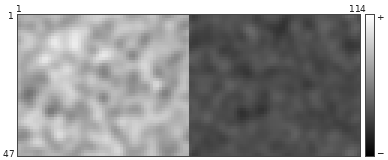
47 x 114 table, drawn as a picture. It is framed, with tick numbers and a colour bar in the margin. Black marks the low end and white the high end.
The table splits into one row of 2 panels. Panel 1,1: high, blotchy. Panel 1,2: low, blotchy, faint in contrast.
